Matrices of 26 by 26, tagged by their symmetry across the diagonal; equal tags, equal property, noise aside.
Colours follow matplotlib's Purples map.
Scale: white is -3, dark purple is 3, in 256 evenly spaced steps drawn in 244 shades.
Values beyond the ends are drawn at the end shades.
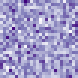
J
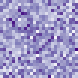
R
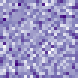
R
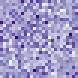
R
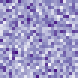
J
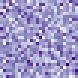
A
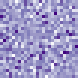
A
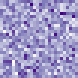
A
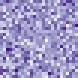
J
